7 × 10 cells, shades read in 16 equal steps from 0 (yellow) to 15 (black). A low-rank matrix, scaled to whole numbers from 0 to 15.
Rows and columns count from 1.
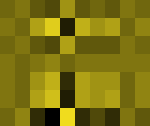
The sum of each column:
52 52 50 47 55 48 49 50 52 50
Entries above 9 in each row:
1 1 1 0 1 1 5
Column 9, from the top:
7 8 7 7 8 8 7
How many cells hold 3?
2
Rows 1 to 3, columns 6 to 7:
9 8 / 3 5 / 9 9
